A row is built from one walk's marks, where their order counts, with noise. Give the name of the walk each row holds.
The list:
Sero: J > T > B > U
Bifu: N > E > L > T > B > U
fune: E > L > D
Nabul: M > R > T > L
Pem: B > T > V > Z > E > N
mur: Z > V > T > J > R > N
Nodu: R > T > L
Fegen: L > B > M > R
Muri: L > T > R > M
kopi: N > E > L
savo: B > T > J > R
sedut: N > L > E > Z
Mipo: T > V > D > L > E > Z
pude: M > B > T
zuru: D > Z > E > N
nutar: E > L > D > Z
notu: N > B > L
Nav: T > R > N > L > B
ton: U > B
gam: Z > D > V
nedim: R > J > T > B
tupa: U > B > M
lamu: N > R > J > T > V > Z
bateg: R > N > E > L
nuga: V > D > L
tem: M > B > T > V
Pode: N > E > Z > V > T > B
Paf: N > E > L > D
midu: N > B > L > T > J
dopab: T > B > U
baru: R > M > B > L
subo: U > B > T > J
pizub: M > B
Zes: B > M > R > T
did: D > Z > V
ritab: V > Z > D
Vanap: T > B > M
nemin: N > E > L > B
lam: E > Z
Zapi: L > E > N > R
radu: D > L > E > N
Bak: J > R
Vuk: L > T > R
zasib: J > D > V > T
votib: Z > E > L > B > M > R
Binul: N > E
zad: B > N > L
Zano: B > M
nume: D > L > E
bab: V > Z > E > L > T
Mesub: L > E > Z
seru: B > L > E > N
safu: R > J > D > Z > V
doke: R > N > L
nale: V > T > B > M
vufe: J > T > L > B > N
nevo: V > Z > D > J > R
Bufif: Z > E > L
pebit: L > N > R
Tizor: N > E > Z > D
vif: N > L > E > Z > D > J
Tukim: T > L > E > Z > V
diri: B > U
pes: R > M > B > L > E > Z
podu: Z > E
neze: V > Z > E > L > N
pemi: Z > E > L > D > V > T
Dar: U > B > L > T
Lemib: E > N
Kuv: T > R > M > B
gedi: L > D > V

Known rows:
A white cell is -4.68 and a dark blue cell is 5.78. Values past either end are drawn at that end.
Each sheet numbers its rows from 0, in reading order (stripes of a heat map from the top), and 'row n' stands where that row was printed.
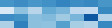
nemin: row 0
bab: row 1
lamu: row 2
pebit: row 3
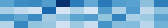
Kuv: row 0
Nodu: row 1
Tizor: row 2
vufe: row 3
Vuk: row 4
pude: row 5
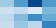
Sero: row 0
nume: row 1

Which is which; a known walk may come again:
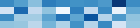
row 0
Nodu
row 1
pude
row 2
notu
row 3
pebit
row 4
Paf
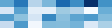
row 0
vufe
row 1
diri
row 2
Mipo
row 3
fune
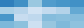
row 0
nevo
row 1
Sero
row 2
bab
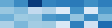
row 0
Zes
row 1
nutar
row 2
radu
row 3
seru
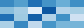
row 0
Fegen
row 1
doke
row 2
savo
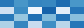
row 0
bateg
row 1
zad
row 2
kopi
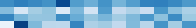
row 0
Zano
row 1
pemi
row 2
nume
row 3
Dar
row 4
Bifu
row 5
neze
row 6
votib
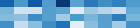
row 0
safu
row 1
Bufif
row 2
did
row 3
pes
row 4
baru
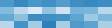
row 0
nale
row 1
nemin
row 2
Nav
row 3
lamu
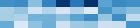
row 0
zasib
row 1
nedim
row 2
Tizor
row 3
nuga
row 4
Muri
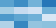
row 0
Kuv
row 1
midu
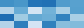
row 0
Zapi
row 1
zuru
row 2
Vuk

